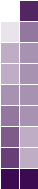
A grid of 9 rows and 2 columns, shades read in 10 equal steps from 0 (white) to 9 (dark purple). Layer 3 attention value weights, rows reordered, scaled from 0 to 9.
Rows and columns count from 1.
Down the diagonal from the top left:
0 5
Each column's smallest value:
0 3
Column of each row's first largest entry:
2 2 2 2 1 1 1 1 1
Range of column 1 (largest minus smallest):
9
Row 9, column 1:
9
